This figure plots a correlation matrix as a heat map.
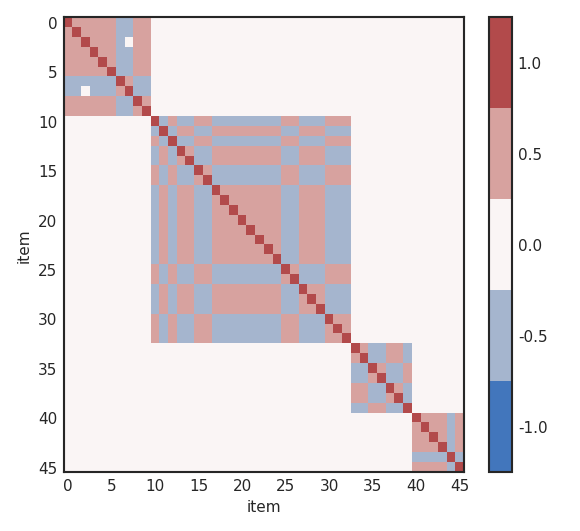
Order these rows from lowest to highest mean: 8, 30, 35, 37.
30, 35, 37, 8
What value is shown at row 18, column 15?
-0.5
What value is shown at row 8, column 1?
0.5
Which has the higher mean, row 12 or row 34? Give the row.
34
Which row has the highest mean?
2
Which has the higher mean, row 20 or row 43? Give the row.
20
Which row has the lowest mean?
6
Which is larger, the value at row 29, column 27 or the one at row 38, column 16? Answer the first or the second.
the first
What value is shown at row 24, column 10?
-0.5
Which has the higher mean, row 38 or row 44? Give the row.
38
